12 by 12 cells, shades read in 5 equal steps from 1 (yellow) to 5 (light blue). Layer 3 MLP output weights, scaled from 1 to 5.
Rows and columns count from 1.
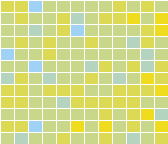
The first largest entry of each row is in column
3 6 6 10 1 3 1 3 5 12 3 2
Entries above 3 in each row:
1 1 2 1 2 3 3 0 1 1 1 2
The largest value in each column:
5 4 5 4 4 5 4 3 4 4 4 4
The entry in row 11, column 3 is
5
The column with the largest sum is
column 3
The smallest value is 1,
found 9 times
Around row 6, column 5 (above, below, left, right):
3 3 3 3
